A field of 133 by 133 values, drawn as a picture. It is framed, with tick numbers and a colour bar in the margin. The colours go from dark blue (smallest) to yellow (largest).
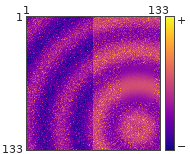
Average level on the scale: 30%. Calmest part: middle right. Rings: centred on the bottom right. Odd patch: calmer, in the middle right. Seam: vertical, 50% of the way across, the right part higher.
